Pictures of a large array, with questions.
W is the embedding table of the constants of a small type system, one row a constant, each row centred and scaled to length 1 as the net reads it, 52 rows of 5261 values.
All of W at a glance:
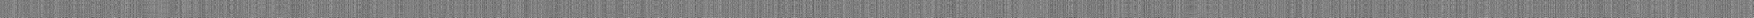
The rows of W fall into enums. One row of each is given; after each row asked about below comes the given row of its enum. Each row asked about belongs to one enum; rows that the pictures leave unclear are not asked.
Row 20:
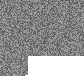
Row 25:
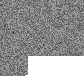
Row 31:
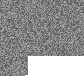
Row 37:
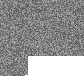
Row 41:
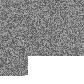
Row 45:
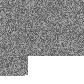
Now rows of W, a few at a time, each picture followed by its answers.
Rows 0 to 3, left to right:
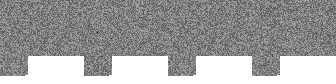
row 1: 25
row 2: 20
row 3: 37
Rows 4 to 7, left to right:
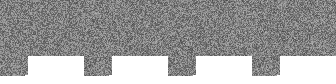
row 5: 31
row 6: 41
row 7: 45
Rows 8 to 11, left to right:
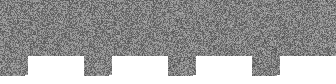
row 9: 20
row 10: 31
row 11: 41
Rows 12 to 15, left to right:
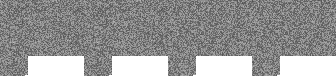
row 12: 37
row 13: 37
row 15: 20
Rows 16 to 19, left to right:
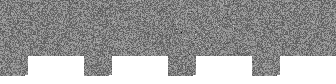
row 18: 25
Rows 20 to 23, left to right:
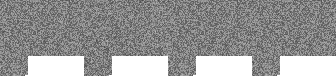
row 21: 41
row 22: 20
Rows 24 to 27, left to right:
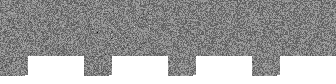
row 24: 31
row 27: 20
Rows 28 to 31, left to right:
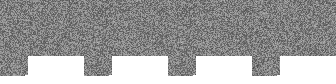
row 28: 20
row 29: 37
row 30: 37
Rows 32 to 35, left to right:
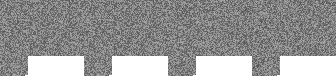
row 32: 20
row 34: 37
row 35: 31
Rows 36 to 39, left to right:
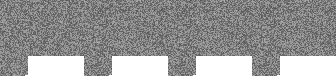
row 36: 20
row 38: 37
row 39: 37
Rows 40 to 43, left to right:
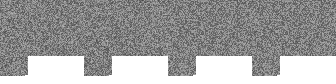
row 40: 31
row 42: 20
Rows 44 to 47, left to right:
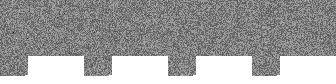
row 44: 25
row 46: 20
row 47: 37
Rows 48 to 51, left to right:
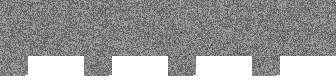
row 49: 37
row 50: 25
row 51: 45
